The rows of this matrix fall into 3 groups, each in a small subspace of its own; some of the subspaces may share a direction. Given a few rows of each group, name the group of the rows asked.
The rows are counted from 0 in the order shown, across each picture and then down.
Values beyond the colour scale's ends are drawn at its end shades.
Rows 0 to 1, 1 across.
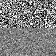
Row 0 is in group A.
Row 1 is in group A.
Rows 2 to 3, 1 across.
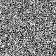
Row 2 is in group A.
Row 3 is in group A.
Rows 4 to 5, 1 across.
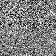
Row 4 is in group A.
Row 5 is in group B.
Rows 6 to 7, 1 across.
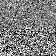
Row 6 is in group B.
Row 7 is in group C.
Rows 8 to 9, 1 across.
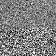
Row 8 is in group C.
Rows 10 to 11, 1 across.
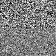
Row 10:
A
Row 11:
C
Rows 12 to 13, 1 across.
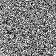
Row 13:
B
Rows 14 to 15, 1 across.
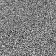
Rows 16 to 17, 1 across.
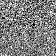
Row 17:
A
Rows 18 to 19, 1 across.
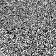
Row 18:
B
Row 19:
B
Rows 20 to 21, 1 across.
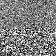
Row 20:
B
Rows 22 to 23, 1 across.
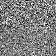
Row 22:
C
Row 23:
B
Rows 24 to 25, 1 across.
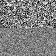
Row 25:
C
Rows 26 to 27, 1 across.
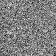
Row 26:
B
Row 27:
B
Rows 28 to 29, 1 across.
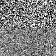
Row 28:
B
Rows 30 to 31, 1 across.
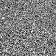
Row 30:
A
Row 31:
C
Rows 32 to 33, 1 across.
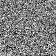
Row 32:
A
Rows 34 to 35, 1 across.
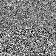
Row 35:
C
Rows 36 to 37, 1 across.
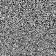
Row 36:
A
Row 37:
A
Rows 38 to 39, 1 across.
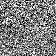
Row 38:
C
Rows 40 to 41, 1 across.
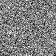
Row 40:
C
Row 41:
B
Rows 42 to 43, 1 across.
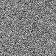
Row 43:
C
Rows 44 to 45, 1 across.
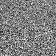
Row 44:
C
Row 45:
A
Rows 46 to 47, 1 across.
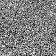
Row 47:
C
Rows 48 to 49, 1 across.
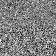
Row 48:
B
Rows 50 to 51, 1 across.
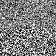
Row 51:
C
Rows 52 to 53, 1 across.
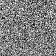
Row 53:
A
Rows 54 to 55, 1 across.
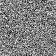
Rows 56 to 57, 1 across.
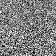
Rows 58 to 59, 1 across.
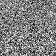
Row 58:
C
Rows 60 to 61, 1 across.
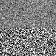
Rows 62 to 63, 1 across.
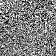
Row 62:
A
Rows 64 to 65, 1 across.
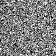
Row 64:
B
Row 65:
A
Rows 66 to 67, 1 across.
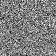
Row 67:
A
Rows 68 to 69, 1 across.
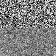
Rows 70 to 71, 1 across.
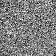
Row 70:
A
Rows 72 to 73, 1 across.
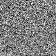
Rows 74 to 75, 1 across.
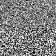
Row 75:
B
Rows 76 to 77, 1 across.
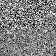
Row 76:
A
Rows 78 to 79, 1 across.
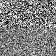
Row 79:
B
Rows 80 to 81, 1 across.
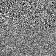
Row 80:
A
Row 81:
C
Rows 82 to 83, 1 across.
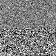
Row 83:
C
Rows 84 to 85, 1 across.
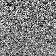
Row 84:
B
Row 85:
A
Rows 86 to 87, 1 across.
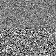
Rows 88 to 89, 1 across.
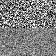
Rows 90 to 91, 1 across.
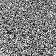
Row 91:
B
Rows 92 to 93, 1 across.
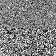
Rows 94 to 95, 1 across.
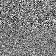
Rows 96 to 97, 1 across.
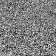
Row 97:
C
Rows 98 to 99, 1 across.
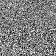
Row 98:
B
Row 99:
A
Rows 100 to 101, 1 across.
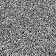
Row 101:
A
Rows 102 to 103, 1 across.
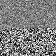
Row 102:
C
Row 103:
A
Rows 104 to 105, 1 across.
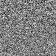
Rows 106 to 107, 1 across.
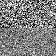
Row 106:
B
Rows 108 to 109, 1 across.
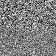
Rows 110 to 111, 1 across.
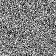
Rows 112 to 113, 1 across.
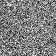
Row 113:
A
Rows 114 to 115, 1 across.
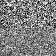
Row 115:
C
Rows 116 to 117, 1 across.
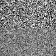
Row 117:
B
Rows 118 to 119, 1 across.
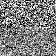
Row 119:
C
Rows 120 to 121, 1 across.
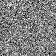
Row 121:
A
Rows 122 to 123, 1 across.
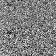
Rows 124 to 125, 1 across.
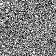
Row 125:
C
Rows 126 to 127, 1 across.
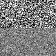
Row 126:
C
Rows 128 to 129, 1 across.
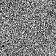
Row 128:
A
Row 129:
A
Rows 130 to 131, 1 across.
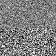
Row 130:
C
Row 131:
B
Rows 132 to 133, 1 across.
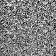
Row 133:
B
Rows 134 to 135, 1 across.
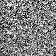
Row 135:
B
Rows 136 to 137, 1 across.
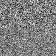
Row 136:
A
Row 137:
A
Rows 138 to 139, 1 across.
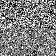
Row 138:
C
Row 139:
A
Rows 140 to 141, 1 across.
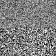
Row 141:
B
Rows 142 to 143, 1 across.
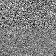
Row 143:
B
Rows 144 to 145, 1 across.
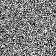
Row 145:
B
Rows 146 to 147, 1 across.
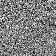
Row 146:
A
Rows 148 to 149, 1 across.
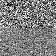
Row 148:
B
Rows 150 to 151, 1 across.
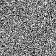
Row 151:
B
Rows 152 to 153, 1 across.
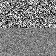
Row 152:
A
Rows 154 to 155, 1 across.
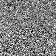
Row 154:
B
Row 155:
C
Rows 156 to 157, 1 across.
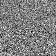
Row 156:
A
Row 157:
C
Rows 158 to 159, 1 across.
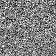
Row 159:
A
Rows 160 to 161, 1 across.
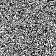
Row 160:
A
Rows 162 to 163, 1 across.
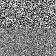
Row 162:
C
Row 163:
B
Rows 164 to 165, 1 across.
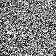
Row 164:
A
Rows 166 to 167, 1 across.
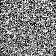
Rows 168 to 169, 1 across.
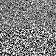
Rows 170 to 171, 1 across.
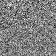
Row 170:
B
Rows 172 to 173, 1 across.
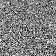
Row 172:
A
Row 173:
A
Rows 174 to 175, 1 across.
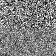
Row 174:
B
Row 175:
A
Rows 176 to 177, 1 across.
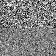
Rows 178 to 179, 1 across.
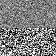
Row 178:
C
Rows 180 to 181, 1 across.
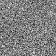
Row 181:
B
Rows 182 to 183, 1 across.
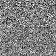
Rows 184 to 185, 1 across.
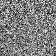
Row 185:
B
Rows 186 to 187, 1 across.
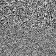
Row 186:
B
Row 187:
A
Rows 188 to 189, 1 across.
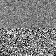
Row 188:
B
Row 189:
B
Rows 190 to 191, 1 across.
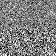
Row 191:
A
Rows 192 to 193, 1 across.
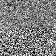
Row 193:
C
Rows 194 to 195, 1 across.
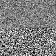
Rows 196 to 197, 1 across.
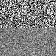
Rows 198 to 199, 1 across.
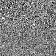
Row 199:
A
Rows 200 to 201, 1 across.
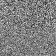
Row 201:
C
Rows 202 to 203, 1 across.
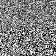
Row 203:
A
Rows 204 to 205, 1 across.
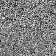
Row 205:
A
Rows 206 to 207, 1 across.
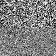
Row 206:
B
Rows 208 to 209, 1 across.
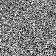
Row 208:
C
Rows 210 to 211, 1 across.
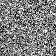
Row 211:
B
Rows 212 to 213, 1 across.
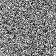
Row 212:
C
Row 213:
B
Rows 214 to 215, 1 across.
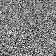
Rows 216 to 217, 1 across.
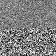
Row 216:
A
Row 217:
A
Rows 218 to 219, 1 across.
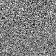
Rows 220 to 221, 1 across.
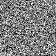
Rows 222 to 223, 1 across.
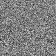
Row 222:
C
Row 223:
A
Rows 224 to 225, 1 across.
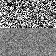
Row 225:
A
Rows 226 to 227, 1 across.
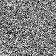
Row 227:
B
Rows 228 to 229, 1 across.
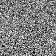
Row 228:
A
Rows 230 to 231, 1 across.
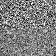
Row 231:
B
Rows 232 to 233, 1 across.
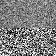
